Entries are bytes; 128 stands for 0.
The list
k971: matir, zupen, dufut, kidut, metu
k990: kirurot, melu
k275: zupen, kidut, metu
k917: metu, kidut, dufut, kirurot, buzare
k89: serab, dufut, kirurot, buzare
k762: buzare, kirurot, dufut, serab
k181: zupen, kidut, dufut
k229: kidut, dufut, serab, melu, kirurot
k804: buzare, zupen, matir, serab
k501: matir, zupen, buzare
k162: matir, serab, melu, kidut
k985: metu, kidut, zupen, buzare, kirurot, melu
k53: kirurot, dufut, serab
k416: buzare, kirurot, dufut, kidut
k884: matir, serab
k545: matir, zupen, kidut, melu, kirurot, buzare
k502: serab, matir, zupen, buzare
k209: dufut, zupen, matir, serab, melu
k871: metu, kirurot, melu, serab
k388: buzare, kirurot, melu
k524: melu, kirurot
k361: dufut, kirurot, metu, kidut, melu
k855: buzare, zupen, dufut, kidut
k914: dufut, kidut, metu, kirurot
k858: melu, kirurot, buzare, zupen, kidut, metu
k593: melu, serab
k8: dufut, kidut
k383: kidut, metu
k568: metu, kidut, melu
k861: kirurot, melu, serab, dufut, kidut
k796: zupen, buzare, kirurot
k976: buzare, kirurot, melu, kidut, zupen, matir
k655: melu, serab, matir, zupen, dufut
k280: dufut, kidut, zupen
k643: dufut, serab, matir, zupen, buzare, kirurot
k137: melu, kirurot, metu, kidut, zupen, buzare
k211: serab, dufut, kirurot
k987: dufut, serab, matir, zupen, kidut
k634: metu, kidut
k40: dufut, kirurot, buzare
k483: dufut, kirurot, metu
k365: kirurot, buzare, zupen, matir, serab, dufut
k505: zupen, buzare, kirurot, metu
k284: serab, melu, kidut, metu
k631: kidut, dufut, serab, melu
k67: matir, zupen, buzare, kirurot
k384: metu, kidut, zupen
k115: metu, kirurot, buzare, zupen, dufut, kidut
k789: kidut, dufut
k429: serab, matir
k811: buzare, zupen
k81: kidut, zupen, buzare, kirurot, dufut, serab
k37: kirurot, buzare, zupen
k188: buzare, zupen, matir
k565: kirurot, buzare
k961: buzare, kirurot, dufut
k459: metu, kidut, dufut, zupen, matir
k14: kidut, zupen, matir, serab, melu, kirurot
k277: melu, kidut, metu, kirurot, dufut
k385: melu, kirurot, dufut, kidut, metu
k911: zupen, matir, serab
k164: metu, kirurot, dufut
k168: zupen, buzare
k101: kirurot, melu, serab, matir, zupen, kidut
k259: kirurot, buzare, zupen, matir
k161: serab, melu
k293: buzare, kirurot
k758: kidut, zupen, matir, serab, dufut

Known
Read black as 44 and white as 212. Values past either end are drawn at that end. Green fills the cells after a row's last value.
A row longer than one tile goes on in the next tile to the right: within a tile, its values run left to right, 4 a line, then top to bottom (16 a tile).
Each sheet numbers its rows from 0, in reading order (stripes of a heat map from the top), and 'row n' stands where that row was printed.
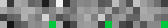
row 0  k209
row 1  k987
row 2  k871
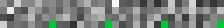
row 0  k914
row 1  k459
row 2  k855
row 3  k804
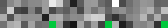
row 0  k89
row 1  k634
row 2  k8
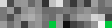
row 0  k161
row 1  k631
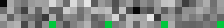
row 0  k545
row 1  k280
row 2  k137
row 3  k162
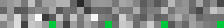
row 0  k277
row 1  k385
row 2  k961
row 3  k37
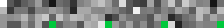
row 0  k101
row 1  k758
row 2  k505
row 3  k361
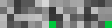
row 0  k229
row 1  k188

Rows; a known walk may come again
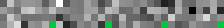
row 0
k181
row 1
k8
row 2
k259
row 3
k917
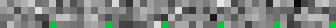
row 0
k429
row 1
k164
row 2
k81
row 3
k89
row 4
k161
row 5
k383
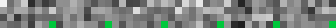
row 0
k762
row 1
k811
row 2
k971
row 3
k280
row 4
k634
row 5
k37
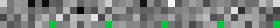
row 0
k388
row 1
k137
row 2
k293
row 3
k593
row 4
k211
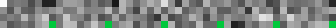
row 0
k990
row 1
k961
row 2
k545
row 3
k643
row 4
k568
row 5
k365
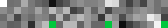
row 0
k53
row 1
k502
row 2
k631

